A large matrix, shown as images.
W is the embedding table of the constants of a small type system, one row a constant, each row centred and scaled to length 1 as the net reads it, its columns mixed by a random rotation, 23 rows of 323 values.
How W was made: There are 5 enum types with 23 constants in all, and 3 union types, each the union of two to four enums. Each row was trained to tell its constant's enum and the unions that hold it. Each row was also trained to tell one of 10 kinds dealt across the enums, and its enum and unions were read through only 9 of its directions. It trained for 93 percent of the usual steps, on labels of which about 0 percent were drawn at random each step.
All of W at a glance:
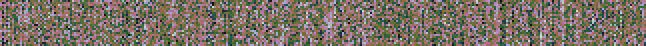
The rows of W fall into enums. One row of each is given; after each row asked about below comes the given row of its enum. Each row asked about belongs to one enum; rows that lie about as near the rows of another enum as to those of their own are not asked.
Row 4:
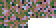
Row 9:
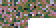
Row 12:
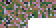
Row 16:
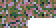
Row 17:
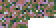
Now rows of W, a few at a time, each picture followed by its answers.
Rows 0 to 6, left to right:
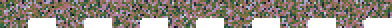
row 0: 4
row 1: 16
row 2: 9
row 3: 4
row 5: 16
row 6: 16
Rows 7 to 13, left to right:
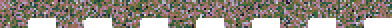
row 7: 9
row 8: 16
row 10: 17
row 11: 9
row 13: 17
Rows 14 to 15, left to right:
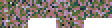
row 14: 4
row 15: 9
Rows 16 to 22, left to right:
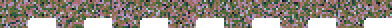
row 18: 9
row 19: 12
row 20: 4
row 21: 12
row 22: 12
